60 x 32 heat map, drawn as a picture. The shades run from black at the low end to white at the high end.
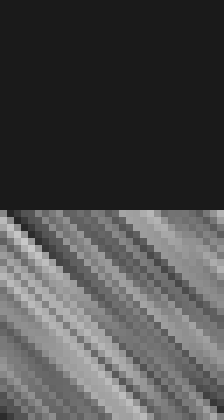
It is made of 2 by 1 panels. Panel 1,1: very low, flat. Panel 2,1: middling, slanting down to the right, strong in contrast.
